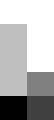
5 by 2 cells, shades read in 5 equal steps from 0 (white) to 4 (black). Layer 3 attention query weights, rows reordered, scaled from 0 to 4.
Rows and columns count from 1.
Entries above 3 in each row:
0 0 0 0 1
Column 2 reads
0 0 0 2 3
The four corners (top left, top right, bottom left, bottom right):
0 0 4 3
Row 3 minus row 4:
0 -2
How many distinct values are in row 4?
2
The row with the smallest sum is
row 1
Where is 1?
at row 2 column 1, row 3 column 1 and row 4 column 1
